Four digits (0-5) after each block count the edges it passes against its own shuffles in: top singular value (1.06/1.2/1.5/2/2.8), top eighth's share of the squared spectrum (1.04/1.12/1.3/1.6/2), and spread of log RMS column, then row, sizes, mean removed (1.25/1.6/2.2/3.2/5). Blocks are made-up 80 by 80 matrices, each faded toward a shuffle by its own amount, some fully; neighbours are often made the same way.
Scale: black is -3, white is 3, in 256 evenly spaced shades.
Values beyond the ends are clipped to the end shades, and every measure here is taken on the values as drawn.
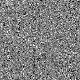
0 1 2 0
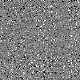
1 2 2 2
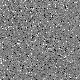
0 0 0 0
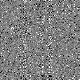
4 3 2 1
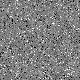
0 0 0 0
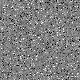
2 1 0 0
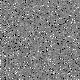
2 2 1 0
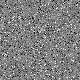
1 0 0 0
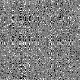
4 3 3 1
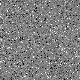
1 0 0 0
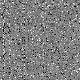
3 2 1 0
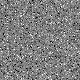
2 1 1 0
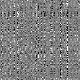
4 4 4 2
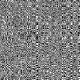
5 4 3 3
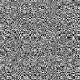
5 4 3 3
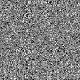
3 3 1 1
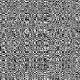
5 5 3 3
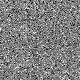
2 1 0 0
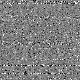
2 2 0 3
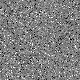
0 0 0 0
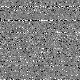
2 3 0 3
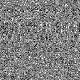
3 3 1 1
